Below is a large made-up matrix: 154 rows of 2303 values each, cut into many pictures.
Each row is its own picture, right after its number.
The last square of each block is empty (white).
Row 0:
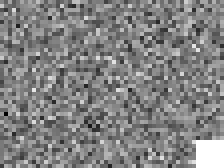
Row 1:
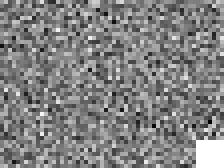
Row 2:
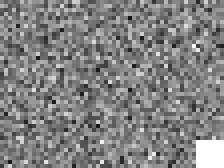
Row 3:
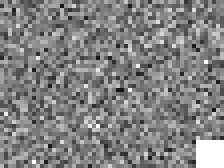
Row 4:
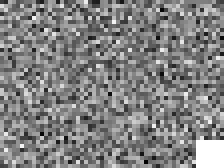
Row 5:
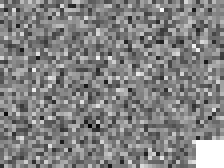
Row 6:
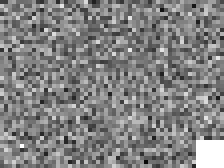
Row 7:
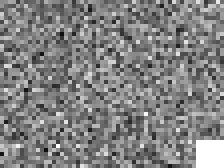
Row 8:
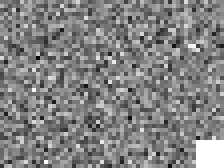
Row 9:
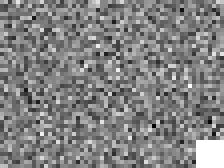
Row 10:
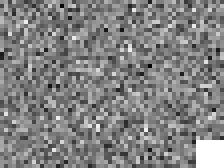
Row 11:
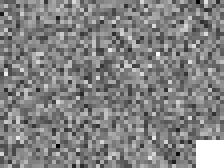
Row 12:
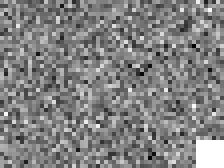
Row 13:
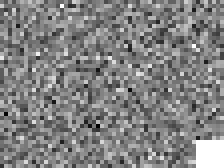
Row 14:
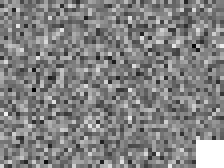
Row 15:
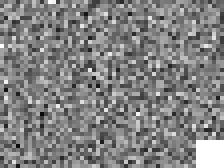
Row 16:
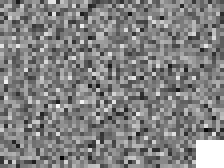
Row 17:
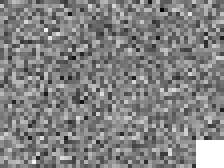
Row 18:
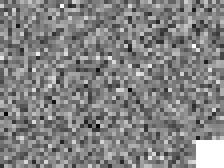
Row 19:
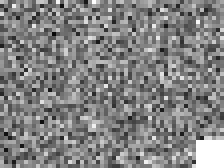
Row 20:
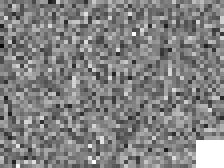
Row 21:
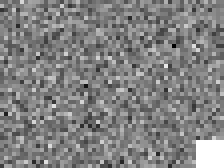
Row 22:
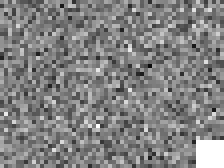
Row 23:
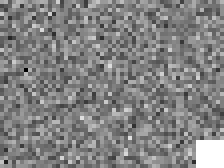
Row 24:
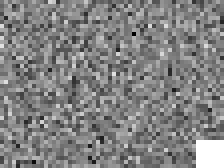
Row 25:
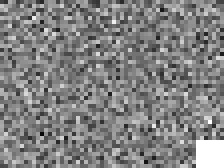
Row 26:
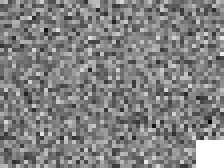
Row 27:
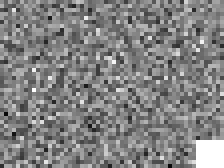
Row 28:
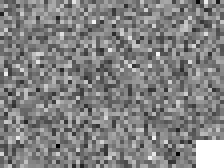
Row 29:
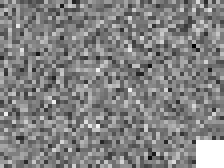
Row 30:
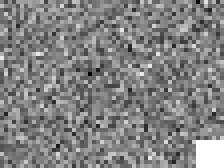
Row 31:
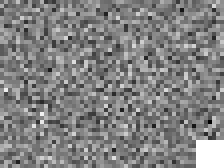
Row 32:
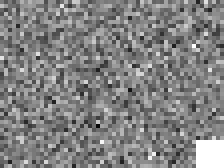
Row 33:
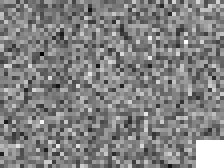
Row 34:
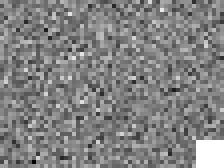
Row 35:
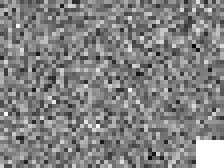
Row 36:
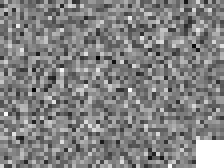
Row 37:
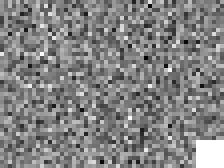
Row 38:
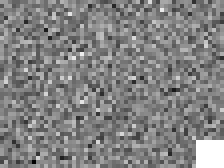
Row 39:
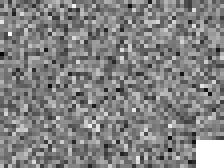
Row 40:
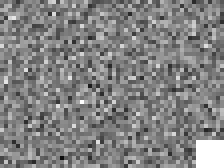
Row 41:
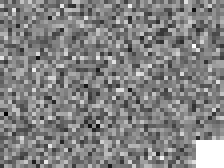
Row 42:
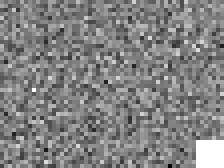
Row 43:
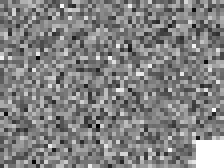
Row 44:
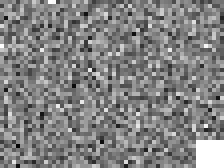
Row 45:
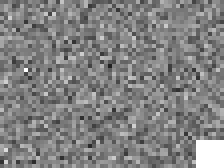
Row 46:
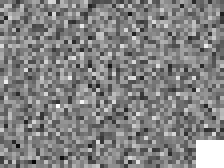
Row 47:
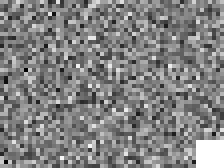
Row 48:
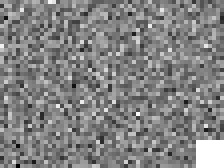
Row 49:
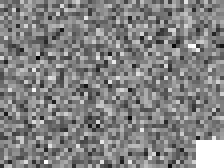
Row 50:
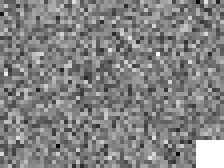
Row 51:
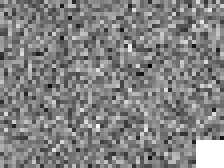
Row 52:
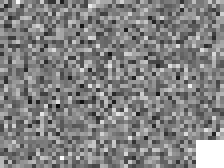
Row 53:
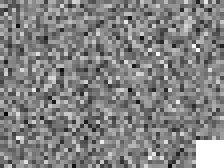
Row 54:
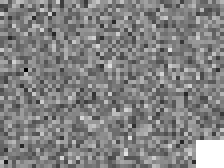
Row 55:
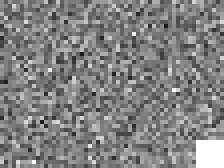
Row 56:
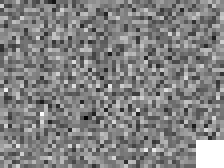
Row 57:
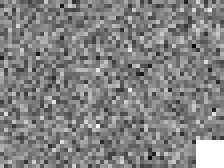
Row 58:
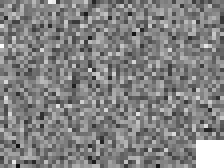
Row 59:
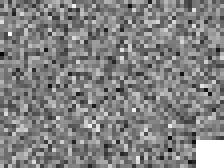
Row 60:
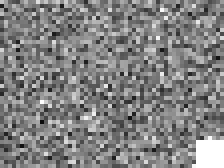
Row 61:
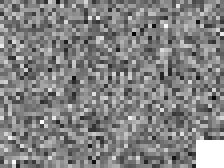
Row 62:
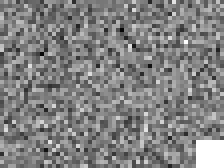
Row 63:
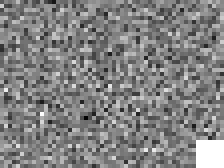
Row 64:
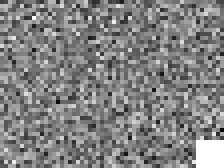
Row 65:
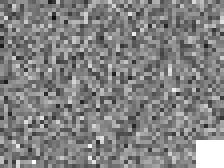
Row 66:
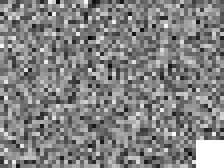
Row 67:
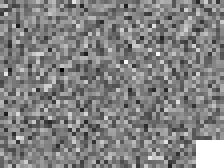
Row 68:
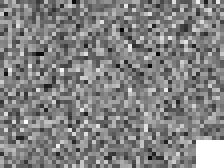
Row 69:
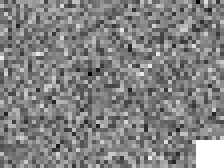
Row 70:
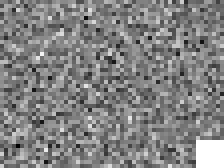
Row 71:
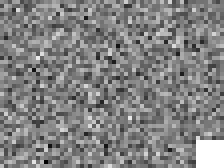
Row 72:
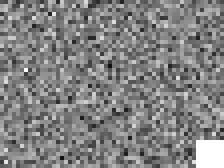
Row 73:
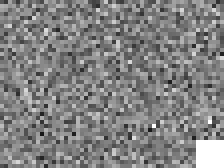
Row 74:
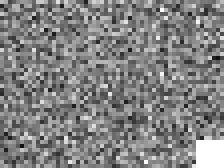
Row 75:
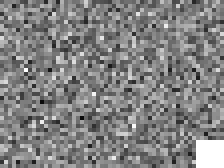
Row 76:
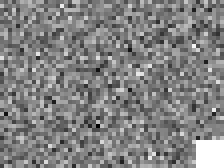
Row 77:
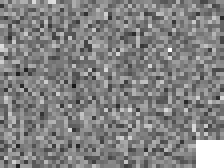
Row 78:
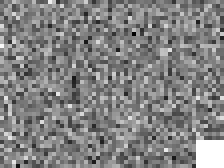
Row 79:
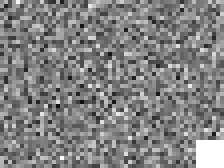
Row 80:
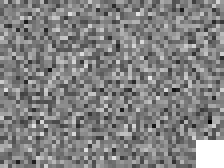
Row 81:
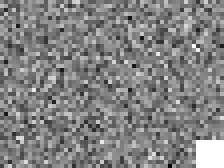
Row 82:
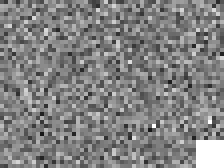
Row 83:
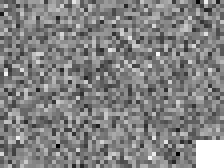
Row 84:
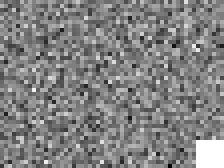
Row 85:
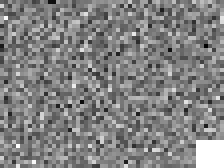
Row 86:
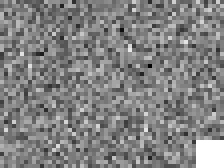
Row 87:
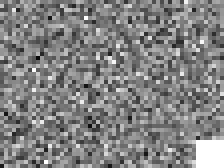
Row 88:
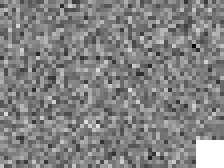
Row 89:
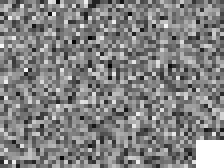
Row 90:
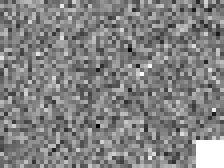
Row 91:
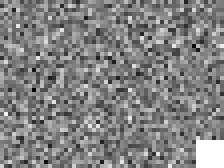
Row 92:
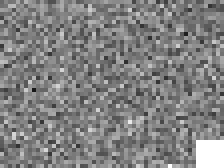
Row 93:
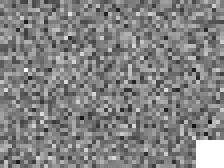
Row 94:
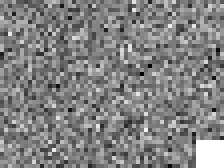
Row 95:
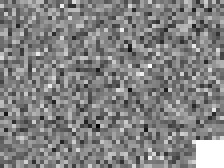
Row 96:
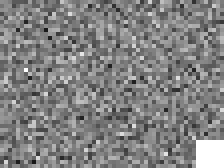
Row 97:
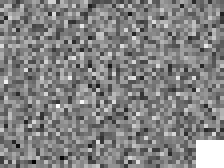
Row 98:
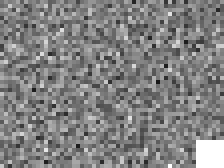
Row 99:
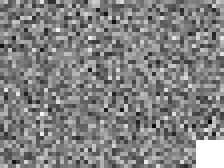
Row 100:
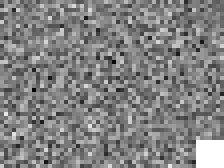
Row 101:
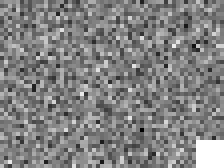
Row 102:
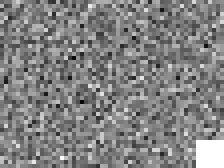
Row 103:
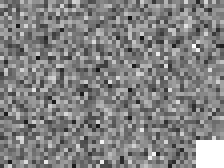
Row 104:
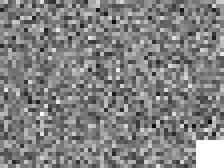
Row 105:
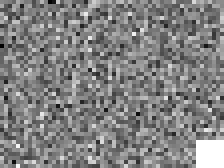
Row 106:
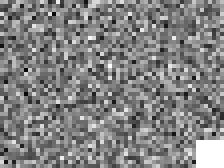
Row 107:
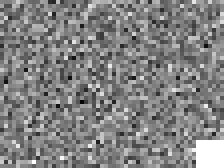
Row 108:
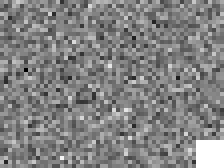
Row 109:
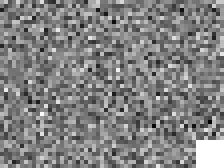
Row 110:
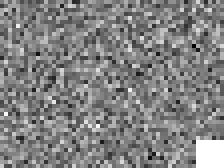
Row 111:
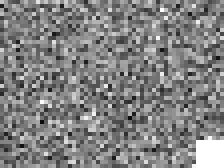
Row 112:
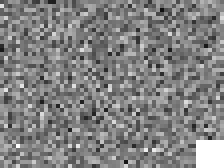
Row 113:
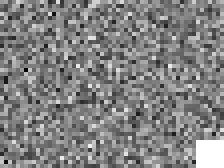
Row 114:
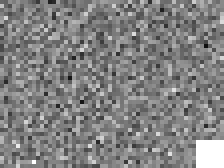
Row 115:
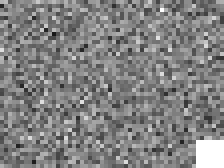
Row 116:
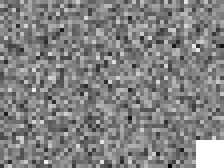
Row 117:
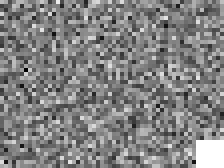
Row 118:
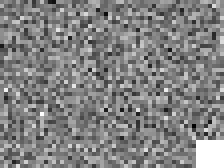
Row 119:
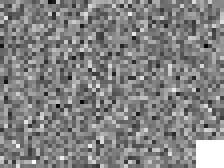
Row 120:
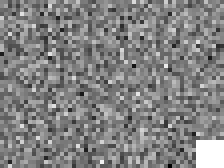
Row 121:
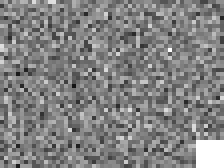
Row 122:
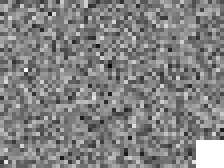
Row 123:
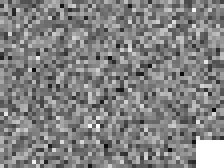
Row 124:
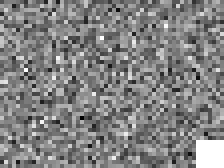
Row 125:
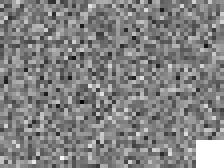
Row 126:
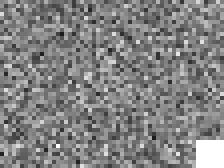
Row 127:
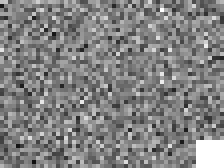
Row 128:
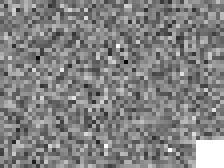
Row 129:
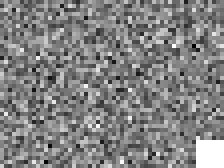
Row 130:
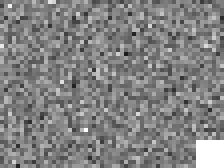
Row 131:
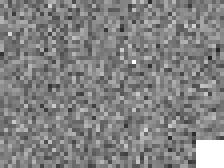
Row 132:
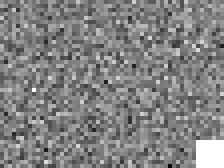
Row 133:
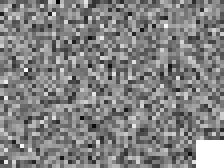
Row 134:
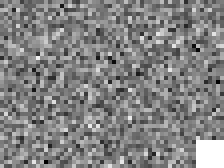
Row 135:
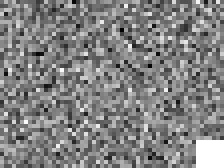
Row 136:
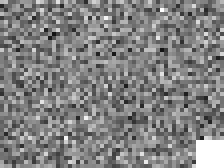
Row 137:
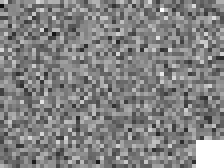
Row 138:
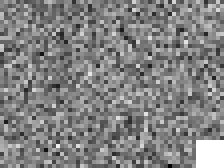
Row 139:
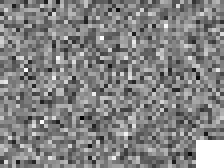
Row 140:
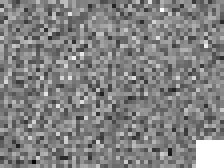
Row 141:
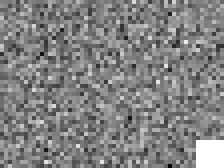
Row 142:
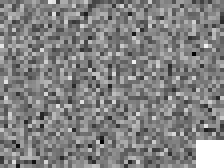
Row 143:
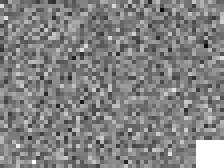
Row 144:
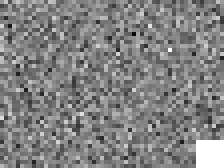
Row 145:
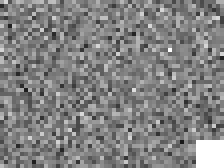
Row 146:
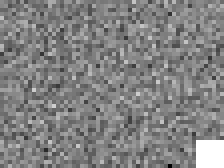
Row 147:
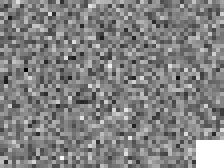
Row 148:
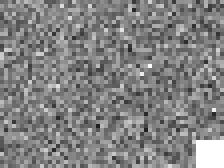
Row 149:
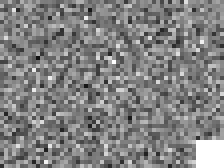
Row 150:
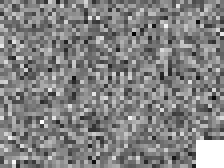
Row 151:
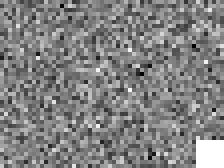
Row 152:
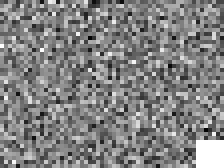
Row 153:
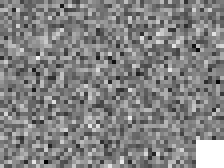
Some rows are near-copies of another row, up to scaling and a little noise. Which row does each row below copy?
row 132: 42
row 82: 73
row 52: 79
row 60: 111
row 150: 61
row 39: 59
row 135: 68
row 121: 77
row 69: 30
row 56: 63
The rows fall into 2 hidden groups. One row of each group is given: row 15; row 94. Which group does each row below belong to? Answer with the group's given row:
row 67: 94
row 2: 94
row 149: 94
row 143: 15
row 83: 94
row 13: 94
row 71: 94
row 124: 15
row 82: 15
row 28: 94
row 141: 94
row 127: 15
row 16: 15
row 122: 15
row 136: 15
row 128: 94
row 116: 94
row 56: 15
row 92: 94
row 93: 15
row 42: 94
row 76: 94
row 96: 15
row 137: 15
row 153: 94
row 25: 15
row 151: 94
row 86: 94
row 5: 94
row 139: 15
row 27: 94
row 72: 15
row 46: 15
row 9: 15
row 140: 15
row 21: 94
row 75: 15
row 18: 94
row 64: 15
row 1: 15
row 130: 15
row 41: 94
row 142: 15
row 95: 94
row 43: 94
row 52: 15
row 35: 94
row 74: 15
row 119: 15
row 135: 94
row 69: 94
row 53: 94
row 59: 94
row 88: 94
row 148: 94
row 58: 15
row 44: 15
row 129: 94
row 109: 15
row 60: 15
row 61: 15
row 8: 94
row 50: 94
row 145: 15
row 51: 94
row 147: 15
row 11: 94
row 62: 94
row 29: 94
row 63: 15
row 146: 94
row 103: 94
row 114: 15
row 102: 15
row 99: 15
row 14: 94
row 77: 15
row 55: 15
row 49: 94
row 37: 94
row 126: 94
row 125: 15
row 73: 15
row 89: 15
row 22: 94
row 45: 15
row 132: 94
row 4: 15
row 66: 15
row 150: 15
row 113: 15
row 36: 94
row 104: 15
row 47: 15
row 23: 15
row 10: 94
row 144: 15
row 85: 15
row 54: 15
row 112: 15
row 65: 15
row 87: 94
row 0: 94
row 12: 94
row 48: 15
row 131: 94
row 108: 15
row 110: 94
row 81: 94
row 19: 15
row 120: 94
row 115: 15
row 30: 94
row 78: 15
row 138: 94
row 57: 94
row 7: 94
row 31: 15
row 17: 15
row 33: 94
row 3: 94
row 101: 94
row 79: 15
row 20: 15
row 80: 15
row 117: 15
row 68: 94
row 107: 15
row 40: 15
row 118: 15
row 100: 94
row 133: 15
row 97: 15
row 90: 94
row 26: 15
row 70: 94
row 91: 94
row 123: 94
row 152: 15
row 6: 15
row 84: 94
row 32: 94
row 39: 94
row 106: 15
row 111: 15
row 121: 15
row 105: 15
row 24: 15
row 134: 94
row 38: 15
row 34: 15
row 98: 94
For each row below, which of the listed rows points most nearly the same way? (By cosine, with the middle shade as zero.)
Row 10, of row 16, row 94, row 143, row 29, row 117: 94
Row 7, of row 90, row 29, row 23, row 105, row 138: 138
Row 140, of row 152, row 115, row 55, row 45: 115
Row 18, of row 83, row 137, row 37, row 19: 83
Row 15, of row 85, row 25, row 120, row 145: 25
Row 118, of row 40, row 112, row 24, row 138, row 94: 112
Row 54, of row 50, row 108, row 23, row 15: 23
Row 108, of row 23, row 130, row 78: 23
